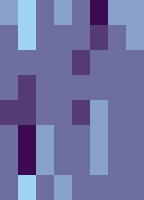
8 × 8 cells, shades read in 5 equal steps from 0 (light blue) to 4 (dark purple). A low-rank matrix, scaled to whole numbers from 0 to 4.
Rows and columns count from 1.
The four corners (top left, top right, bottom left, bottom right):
1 1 2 2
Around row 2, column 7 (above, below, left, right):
1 2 3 1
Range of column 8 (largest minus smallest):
1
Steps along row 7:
up down up same down up same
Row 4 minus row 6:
0 -1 1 0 0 1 0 0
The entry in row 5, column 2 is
3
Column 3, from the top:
2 2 2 2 2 1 1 2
